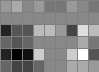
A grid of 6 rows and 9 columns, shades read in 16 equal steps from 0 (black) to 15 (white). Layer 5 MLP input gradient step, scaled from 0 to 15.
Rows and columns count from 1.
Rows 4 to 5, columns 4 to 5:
8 8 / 12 8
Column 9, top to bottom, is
7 8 11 7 5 9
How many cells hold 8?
19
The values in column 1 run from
2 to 9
